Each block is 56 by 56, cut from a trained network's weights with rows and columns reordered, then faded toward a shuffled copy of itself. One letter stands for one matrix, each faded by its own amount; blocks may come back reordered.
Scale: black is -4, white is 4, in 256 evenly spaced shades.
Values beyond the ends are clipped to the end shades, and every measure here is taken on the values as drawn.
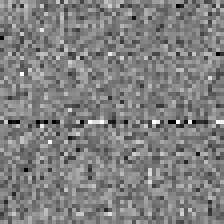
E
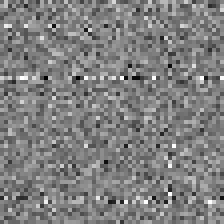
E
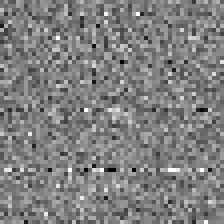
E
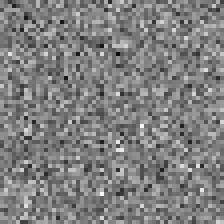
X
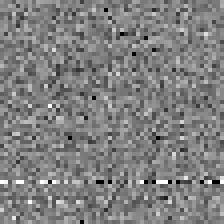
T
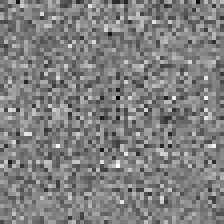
X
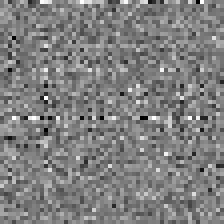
T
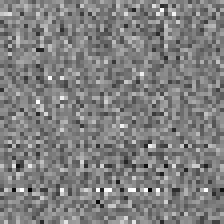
T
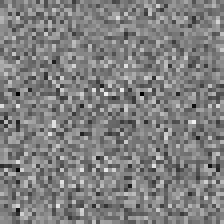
X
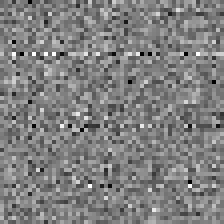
E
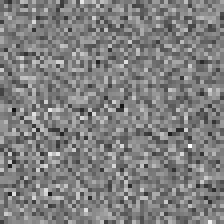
X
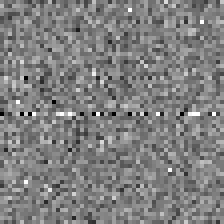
E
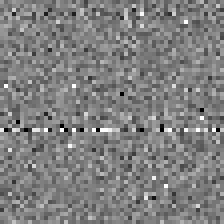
T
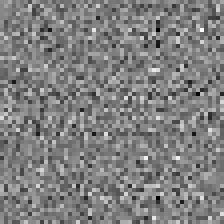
X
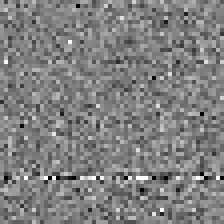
T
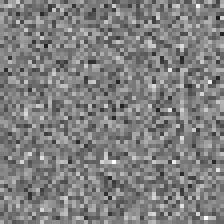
X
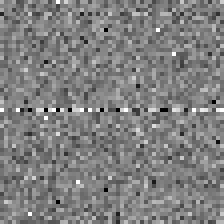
T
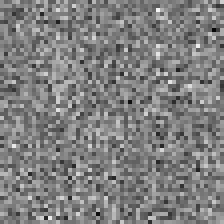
X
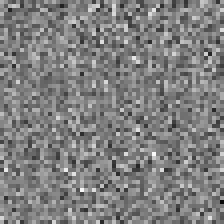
X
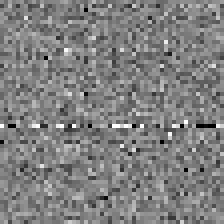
T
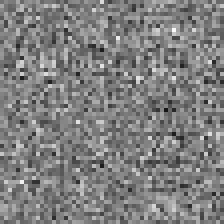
X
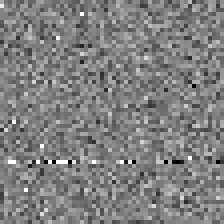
E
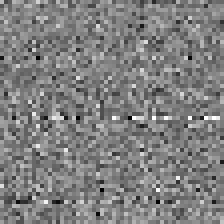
E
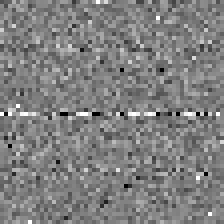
T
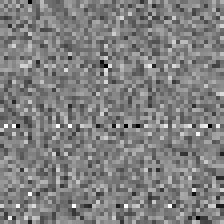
E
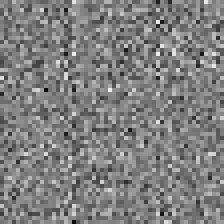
X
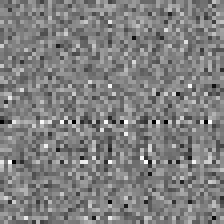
T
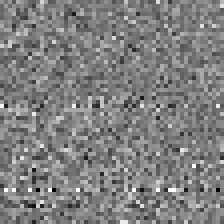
T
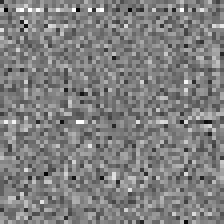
E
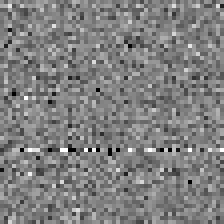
T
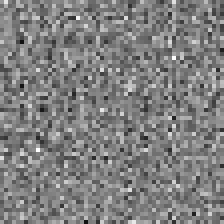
X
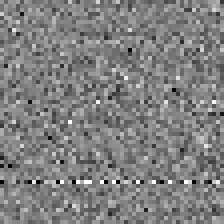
T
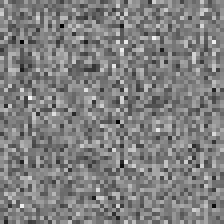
X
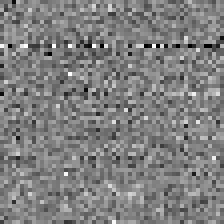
E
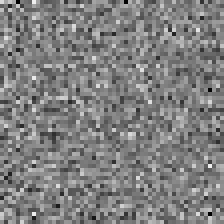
X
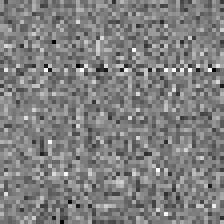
T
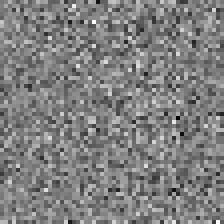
X
